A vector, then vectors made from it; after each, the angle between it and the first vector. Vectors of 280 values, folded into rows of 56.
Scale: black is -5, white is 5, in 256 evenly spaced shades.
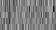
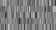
partly opposed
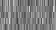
nearly opposite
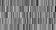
partly opposed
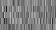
orthogonal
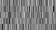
nearly parallel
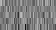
orthogonal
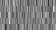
nearly opposite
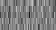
partly aligned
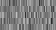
partly aligned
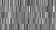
nearly opposite
